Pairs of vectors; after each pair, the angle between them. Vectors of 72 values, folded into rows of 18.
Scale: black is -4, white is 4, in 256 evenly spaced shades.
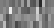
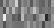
orthogonal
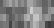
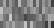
orthogonal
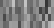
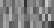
nearly opposite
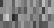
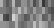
nearly opposite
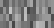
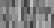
partly aligned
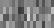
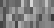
orthogonal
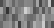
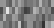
nearly opposite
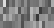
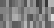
orthogonal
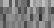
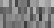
nearly parallel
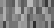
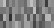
partly aligned
